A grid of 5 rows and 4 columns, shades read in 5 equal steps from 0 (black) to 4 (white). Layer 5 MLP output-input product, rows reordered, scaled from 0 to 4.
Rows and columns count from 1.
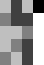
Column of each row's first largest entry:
1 4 4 4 4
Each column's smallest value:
2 1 1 0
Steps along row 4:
down down up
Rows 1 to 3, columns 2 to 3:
1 3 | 1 1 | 3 2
